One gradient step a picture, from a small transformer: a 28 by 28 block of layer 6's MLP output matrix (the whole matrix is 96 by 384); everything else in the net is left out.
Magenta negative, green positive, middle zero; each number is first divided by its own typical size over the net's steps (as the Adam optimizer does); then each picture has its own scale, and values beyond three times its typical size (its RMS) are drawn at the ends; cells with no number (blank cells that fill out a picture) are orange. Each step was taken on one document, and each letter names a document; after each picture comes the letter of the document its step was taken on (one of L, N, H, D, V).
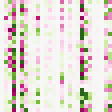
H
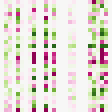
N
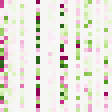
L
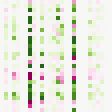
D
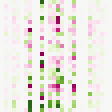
D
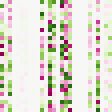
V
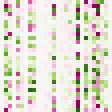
N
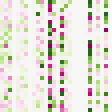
V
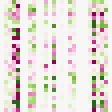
N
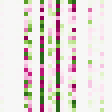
D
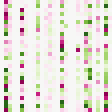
L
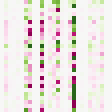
D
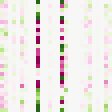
L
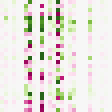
D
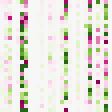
V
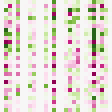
N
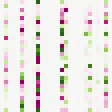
L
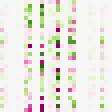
D
